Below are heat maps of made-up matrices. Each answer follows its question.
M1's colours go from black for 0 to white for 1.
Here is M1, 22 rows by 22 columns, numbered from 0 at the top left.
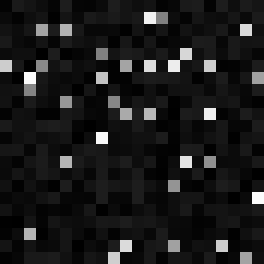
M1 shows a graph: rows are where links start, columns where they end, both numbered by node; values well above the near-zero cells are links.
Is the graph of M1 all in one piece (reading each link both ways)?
yes
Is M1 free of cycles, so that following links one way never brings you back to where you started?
yes
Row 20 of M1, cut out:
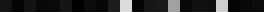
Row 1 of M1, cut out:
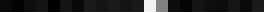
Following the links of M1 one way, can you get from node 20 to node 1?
no
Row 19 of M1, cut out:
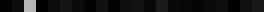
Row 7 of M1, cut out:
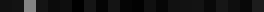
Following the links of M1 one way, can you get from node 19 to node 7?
no
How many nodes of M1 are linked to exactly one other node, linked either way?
6
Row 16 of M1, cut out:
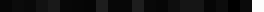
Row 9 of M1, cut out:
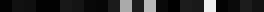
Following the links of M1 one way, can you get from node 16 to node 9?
yes
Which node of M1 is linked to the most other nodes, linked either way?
node 5
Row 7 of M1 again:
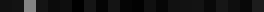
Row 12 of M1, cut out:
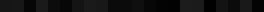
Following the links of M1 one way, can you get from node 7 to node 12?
yes
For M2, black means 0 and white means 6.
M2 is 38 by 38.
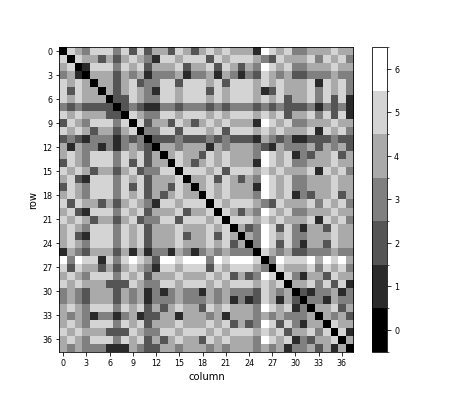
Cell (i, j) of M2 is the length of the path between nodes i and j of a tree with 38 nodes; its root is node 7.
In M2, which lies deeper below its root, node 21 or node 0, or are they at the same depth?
node 0
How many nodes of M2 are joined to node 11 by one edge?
5
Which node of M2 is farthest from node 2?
26
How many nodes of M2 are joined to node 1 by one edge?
1
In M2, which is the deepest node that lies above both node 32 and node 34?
11
